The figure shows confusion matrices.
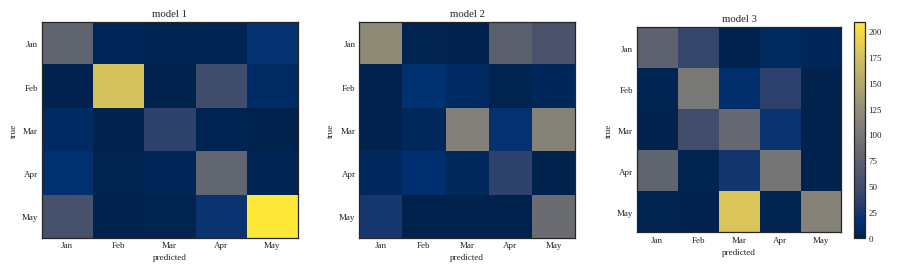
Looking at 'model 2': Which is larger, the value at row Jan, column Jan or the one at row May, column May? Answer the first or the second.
the first
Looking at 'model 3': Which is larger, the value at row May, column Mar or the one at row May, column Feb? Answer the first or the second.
the first
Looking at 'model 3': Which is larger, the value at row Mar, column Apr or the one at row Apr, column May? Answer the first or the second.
the first
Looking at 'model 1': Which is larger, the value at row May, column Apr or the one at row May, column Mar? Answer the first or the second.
the first
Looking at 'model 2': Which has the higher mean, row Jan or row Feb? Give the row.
Jan
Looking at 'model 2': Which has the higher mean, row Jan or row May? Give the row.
Jan
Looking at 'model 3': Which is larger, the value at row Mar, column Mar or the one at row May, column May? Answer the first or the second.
the second
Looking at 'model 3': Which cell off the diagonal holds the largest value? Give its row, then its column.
May, Mar
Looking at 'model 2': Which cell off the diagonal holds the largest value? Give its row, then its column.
Mar, May
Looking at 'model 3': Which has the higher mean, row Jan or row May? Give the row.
May
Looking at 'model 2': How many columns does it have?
5
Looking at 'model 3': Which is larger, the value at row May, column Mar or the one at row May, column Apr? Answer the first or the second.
the first
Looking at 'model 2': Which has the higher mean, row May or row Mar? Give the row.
Mar
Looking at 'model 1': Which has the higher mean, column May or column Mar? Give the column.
May
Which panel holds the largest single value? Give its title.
model 1
